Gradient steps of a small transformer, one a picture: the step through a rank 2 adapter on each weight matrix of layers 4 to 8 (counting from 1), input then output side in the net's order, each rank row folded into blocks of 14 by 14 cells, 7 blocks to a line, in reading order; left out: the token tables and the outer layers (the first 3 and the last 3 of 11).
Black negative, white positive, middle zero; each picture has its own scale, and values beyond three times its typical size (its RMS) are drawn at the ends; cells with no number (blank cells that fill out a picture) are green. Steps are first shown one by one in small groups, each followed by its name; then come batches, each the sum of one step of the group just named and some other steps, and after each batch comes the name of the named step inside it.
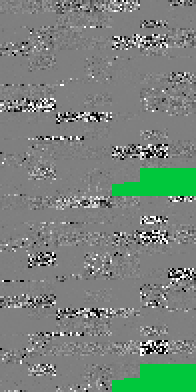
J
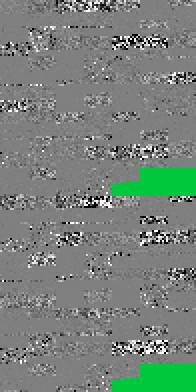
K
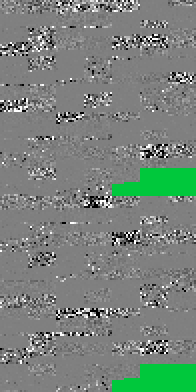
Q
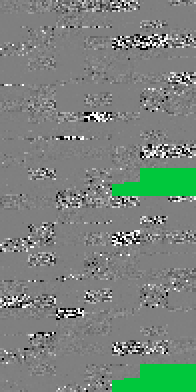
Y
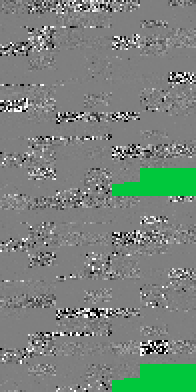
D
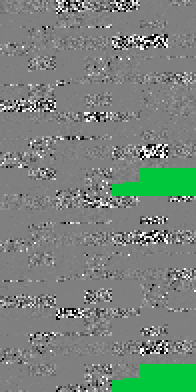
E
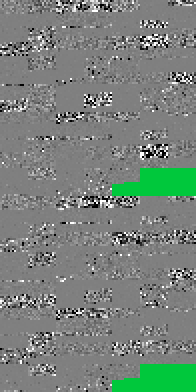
Q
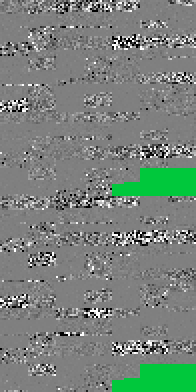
K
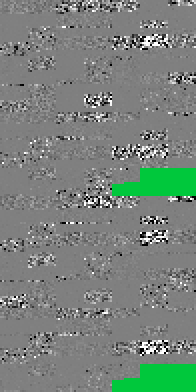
K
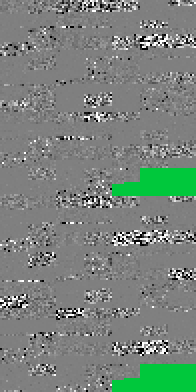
Y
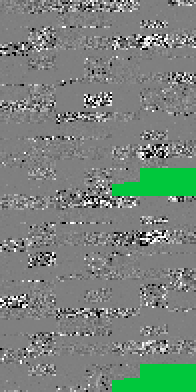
Q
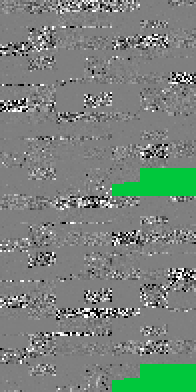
Q
